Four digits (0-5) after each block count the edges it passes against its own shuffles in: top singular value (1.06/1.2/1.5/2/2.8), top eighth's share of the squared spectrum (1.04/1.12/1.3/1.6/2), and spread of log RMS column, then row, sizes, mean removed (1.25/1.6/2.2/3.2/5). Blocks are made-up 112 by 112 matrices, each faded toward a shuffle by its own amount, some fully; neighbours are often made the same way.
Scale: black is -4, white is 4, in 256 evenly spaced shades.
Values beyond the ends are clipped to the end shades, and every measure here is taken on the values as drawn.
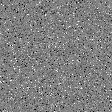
1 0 0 0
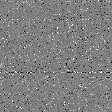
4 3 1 1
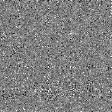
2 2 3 2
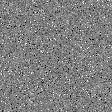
0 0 0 0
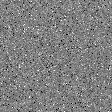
0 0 0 0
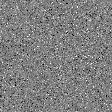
2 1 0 0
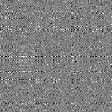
5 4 2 3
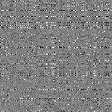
4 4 2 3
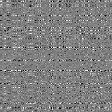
5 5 3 4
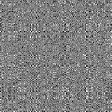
5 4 3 3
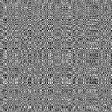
5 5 4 4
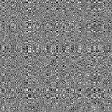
5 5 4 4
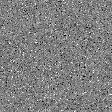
2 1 0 0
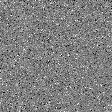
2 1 0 0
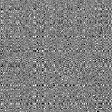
5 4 3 3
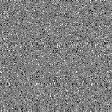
4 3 2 2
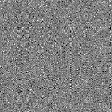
4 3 2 2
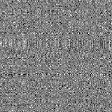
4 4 2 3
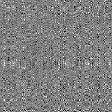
5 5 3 3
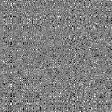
4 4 3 3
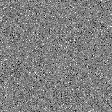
3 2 1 1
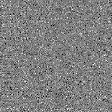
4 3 2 2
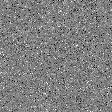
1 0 0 0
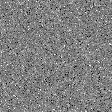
2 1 0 0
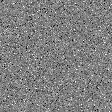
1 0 0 0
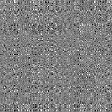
5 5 3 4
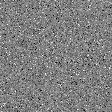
1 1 0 0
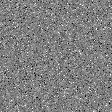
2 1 0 0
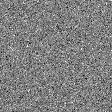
0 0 0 0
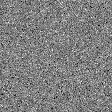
0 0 0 0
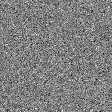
0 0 0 0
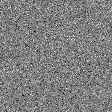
0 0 0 0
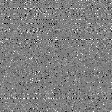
4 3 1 3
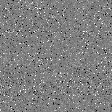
3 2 0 1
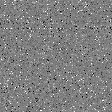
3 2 0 1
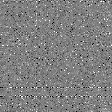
4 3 1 2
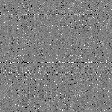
4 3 1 2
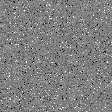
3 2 0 1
